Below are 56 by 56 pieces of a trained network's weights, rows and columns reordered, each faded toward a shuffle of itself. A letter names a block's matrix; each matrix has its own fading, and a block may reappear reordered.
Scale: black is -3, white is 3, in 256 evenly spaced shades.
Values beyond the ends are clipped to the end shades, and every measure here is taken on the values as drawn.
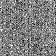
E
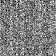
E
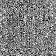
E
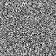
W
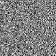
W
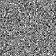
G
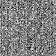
E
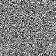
W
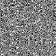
G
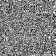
W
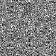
G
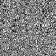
G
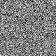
W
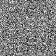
W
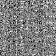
E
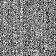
E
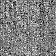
E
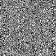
G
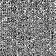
E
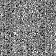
E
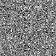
G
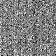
E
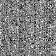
E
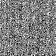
E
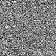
W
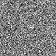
W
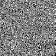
G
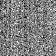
E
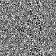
G
